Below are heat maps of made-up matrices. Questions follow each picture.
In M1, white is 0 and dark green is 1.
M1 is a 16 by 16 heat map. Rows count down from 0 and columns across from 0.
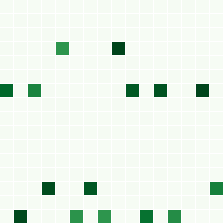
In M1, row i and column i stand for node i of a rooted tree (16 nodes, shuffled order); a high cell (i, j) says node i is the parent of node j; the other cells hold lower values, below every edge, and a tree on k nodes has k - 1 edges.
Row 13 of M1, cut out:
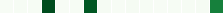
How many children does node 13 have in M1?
3
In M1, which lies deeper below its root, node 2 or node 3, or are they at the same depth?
node 2
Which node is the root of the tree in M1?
13
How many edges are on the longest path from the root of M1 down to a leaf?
2
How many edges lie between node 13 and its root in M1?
0
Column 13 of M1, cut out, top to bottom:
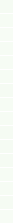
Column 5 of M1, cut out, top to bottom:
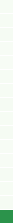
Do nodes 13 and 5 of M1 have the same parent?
no
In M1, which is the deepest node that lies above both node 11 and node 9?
6
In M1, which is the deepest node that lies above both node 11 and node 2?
6
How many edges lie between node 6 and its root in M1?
1
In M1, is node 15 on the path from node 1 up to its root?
yes
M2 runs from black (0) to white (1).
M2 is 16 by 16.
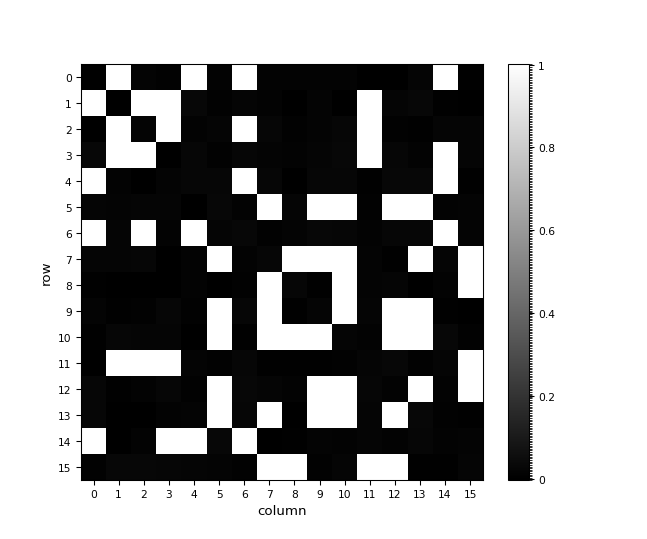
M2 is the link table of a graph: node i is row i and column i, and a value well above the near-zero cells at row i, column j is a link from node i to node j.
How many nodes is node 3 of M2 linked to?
4
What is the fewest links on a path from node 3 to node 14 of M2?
1
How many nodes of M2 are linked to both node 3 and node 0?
2
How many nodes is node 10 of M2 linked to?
6
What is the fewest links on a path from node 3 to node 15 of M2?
2
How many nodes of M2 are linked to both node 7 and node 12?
5
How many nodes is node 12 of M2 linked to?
5
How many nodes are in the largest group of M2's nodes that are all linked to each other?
5
